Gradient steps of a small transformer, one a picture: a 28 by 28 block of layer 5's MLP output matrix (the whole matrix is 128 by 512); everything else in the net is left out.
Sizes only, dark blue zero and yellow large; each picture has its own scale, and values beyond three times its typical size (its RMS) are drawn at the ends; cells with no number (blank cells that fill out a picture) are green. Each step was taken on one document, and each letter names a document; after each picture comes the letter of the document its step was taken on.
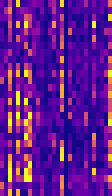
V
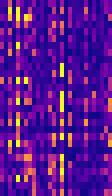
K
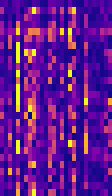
K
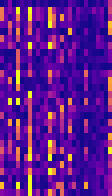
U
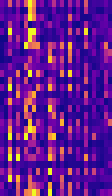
K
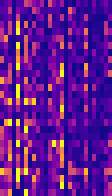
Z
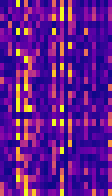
Z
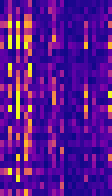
V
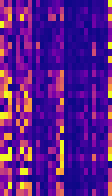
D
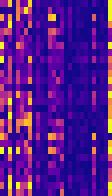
D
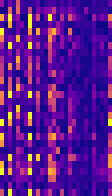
U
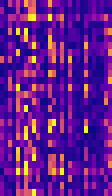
K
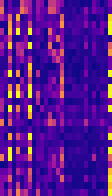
U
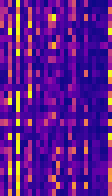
U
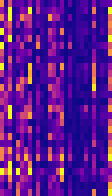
D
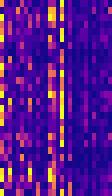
D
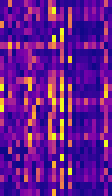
V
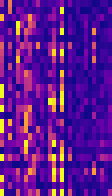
Z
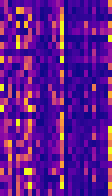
Z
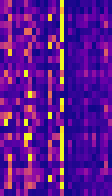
V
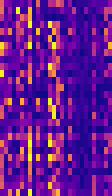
U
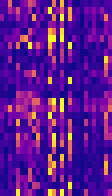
K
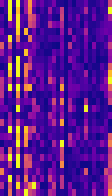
Z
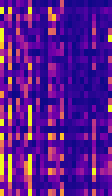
D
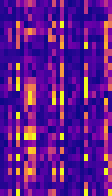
K
